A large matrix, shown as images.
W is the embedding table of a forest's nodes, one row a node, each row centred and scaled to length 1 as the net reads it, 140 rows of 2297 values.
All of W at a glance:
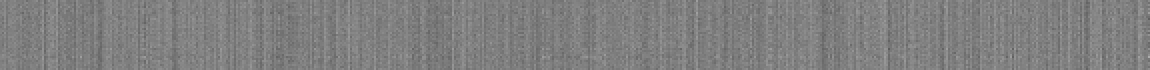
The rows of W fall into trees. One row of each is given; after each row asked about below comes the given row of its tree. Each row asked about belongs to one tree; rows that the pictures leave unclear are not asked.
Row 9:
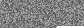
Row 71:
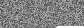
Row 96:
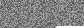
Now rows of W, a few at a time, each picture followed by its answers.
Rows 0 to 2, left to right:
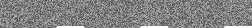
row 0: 9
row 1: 96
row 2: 96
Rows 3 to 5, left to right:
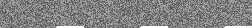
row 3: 96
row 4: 9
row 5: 96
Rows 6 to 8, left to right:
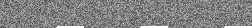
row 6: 9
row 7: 96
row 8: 71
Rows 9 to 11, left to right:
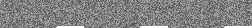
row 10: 96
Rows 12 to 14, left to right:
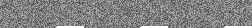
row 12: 96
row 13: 9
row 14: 9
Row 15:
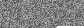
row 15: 9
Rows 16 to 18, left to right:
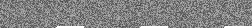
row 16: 9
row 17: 96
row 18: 96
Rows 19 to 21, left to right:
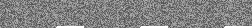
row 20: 96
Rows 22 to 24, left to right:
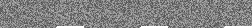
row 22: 96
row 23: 9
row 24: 96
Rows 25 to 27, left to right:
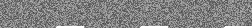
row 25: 96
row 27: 96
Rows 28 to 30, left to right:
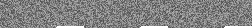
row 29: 9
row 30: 9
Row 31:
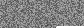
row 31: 96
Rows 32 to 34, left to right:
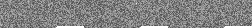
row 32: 9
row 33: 9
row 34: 96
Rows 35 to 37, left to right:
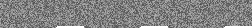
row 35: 9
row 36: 9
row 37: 9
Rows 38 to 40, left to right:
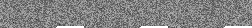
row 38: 9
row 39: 9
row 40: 9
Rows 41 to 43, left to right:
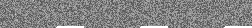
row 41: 96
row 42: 96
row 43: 9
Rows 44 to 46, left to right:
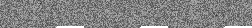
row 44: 96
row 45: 9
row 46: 9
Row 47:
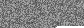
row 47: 9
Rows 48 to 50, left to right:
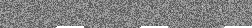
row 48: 9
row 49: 9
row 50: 96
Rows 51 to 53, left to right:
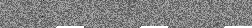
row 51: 96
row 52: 9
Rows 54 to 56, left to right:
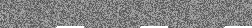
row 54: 9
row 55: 96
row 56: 9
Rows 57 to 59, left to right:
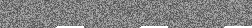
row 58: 9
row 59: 96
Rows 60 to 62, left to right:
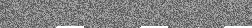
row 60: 96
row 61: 9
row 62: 96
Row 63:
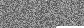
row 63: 96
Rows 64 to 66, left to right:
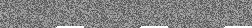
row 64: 9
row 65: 9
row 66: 9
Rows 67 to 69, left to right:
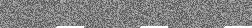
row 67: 96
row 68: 96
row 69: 96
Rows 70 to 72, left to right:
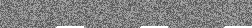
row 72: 96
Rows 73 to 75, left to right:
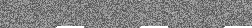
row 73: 9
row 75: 9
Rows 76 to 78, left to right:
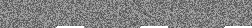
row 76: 9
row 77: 96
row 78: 9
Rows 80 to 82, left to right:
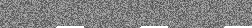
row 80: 96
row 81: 9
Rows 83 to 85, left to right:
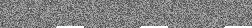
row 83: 71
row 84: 9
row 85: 9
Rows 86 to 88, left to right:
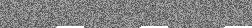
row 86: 96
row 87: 9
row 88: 9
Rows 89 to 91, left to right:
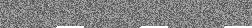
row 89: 9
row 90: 9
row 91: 96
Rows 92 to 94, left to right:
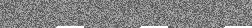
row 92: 96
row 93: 9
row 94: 9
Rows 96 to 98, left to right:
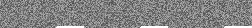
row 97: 96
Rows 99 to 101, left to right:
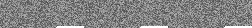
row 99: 96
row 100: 96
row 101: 9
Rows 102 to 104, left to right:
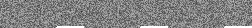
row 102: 9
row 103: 96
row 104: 96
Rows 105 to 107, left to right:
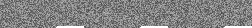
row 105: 96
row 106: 9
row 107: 9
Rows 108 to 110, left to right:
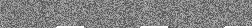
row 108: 96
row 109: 96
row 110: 9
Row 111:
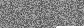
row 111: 96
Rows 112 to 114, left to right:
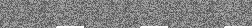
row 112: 96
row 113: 96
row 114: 96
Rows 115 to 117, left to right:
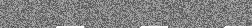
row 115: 96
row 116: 96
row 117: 96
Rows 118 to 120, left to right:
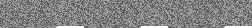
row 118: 96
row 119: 9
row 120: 9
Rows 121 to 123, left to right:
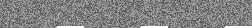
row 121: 9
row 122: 96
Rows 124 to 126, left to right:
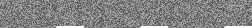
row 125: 9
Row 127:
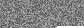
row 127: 9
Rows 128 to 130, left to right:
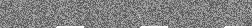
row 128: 96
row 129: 96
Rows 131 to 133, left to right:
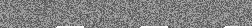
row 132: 9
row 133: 9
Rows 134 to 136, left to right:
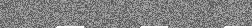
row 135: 96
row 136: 96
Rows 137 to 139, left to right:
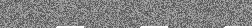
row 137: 96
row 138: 96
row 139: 9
